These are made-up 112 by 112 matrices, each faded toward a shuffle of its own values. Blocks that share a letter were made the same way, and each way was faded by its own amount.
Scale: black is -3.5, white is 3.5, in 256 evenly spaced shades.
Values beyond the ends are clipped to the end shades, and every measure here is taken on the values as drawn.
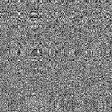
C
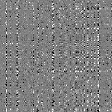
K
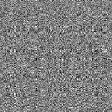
C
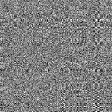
C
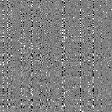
K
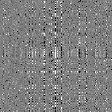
K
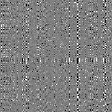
K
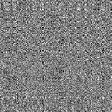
C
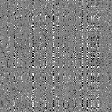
K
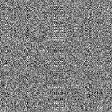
C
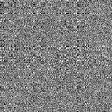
C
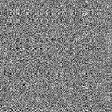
C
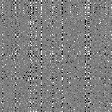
K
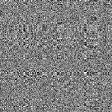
C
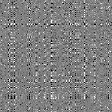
K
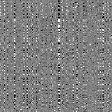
K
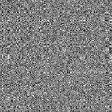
C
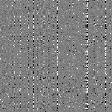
K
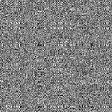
C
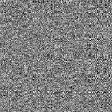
C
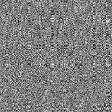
C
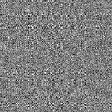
C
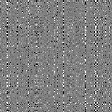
K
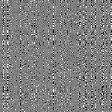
K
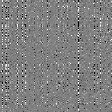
K
